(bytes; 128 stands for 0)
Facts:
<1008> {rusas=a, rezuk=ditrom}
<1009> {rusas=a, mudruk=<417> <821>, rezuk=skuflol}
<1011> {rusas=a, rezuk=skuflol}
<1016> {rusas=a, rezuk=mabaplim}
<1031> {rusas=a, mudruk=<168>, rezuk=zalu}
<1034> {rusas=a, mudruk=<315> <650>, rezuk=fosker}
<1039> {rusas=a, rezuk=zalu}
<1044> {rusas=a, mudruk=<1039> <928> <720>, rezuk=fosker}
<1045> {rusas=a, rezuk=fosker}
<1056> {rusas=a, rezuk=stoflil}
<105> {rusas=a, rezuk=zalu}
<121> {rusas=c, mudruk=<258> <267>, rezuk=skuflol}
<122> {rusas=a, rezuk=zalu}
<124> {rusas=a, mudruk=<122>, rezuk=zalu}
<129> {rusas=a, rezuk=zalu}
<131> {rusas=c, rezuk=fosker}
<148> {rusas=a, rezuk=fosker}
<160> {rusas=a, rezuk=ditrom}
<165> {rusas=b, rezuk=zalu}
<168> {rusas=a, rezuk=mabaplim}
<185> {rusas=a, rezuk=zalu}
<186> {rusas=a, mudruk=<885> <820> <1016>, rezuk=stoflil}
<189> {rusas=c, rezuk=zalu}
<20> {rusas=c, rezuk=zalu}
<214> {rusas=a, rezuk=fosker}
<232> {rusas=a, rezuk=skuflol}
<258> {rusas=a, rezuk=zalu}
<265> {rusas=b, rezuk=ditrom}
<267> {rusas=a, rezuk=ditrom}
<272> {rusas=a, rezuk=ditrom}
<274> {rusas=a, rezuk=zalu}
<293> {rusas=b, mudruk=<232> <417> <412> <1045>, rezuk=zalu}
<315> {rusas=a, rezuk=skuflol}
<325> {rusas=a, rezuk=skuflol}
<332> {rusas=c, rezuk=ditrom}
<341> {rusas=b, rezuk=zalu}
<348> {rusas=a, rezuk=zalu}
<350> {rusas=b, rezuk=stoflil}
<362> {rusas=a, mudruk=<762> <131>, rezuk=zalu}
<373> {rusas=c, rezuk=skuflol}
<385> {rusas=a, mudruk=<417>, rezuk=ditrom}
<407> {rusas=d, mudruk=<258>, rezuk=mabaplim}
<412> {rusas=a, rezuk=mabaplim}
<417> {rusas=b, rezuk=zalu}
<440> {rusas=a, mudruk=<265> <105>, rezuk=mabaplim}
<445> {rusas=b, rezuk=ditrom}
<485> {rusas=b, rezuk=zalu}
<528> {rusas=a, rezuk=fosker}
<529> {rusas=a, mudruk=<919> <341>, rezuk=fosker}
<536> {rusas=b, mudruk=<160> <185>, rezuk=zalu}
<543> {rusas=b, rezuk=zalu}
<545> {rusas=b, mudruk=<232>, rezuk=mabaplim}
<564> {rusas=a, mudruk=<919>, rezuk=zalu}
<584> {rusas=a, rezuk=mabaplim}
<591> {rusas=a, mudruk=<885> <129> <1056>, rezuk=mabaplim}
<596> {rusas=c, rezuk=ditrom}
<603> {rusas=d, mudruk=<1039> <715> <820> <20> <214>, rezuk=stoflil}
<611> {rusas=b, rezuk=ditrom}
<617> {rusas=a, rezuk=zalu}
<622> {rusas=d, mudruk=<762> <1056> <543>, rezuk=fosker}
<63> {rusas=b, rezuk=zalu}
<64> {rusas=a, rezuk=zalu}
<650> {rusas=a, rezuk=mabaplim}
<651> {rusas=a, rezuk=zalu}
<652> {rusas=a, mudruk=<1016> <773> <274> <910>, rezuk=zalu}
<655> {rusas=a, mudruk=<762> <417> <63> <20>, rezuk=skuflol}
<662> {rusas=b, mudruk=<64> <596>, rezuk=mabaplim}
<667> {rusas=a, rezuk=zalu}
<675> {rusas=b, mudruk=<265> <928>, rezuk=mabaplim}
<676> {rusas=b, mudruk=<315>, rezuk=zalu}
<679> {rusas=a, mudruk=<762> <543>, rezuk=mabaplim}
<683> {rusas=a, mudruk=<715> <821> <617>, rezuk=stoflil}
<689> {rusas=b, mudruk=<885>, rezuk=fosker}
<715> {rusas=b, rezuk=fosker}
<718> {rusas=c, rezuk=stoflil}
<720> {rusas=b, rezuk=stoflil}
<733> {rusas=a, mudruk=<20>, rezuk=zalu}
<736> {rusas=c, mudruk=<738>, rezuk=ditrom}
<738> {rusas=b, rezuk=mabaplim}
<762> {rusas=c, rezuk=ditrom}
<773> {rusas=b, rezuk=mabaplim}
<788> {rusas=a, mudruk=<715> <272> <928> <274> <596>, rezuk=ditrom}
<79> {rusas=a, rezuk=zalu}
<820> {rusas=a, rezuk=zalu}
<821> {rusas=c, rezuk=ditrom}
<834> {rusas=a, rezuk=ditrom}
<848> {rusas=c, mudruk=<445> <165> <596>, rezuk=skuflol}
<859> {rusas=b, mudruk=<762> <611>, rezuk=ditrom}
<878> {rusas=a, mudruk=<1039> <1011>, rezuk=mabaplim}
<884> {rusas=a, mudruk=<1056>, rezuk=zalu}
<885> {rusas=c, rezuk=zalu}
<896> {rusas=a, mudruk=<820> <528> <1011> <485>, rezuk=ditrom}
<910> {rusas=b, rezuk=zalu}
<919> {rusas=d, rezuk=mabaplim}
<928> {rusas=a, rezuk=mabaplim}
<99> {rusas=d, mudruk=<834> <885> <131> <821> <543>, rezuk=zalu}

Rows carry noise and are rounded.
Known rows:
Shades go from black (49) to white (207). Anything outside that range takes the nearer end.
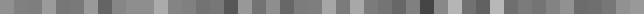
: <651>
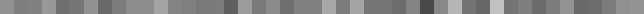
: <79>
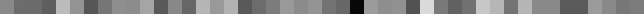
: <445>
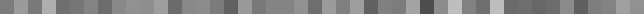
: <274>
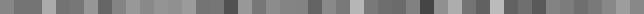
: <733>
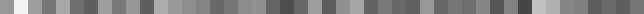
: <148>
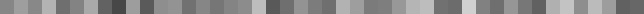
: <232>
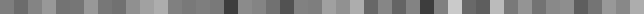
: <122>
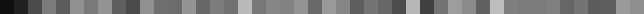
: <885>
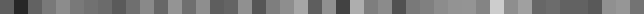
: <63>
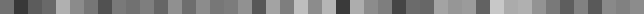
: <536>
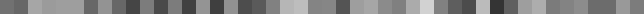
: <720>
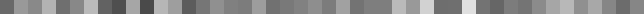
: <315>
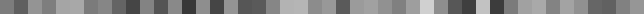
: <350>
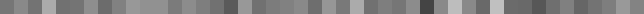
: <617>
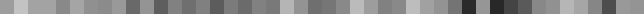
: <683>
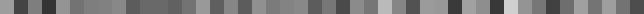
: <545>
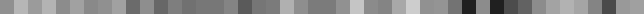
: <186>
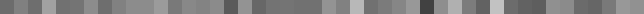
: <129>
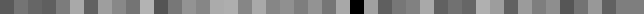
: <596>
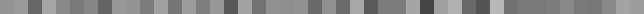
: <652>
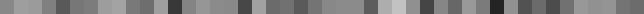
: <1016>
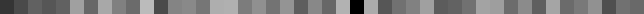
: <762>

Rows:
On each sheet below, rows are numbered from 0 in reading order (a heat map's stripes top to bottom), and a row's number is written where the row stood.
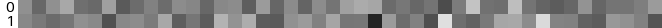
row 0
<258>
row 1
<265>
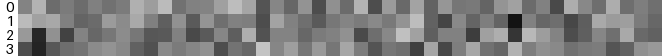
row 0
<834>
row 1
<878>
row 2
<738>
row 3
<189>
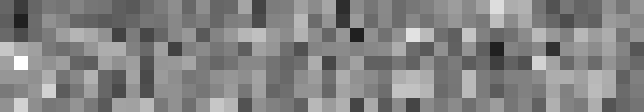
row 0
<341>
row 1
<485>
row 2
<848>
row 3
<440>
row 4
<1044>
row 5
<325>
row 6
<1011>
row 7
<160>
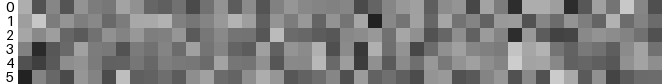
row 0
<675>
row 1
<272>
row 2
<412>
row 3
<293>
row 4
<910>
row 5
<131>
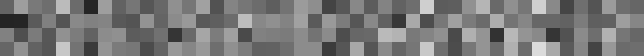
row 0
<715>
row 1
<20>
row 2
<773>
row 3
<689>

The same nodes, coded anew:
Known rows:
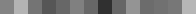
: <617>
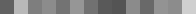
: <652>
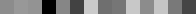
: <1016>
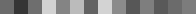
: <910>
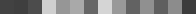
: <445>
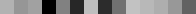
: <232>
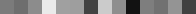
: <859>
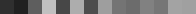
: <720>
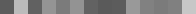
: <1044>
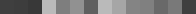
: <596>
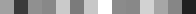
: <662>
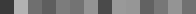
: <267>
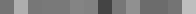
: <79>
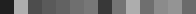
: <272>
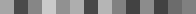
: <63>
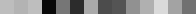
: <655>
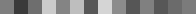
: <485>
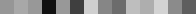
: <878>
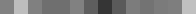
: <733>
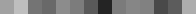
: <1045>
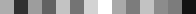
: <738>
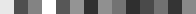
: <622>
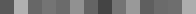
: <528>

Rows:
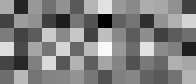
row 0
<373>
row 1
<1056>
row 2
<715>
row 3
<545>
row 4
<350>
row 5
<148>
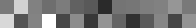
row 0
<385>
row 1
<99>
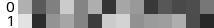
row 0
<131>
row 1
<407>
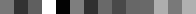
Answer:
<603>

